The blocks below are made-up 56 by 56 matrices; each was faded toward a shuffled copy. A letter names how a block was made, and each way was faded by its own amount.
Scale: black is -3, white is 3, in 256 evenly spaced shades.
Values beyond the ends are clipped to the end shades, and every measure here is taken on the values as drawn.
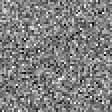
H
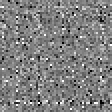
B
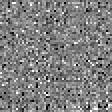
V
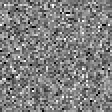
H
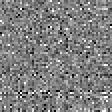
V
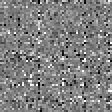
B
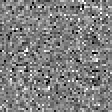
V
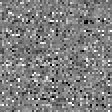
B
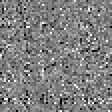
B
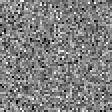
H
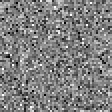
H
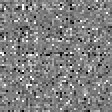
B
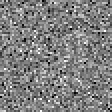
H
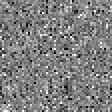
V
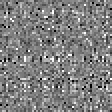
V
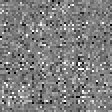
B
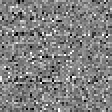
V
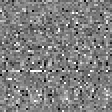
V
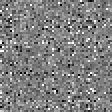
B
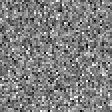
H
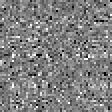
V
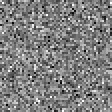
H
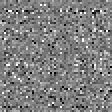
B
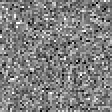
H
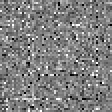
B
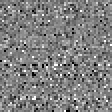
V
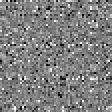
V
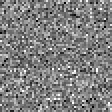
H
